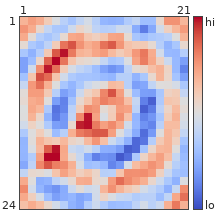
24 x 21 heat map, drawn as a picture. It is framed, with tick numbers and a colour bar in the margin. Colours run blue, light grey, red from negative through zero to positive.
Ninth with the highest average: centre. Rings: centred on the centre. Slope: none.
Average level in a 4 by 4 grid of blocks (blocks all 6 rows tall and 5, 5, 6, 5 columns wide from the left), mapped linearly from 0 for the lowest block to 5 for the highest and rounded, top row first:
3 5 3 2 | 5 1 2 2 | 3 5 0 3 | 3 2 3 3
